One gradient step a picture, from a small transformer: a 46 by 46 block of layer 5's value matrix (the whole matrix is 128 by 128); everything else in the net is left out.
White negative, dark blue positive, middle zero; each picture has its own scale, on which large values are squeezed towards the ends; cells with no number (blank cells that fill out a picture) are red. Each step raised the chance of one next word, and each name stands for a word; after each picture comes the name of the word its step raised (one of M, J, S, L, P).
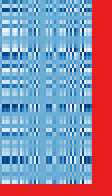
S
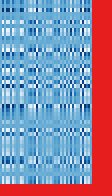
S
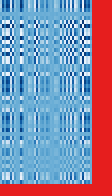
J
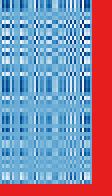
J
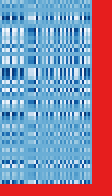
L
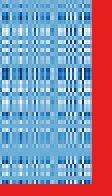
L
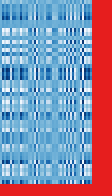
L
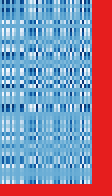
S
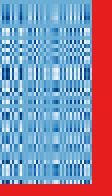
L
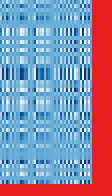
L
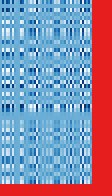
S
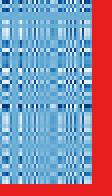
S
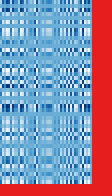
S
